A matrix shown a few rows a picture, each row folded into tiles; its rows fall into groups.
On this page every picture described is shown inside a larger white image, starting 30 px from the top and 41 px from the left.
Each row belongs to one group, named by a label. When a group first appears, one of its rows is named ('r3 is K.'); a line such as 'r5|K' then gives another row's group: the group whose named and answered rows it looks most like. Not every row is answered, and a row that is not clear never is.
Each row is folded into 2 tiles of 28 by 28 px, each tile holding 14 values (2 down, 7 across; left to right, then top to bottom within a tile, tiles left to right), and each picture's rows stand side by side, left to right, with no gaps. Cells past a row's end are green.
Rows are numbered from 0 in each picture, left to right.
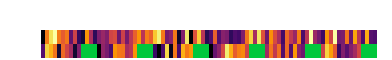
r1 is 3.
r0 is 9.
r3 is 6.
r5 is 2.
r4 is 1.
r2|1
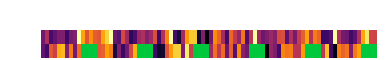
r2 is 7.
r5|3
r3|1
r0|6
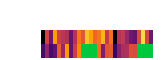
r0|3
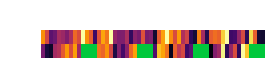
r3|7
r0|7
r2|9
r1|2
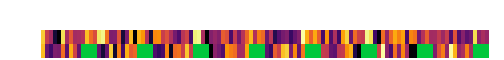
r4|6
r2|7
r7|6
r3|3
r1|1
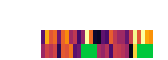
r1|3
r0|9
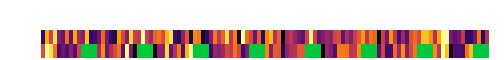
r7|2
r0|2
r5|3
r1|1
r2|7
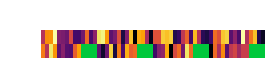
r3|7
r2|7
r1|1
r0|2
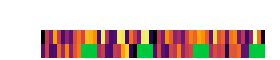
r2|3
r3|9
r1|9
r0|3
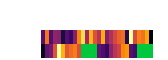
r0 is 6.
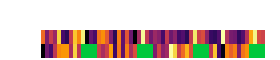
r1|1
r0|7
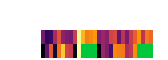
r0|3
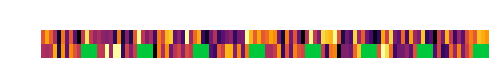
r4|1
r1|6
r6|2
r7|3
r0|1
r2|7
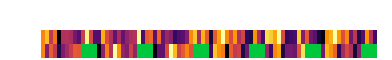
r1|6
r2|6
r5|9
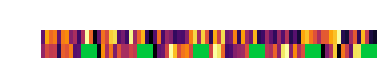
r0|9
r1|7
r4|6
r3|2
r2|6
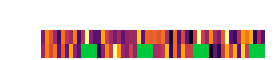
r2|1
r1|6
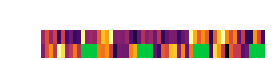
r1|2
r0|6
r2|6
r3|9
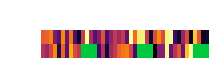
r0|1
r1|7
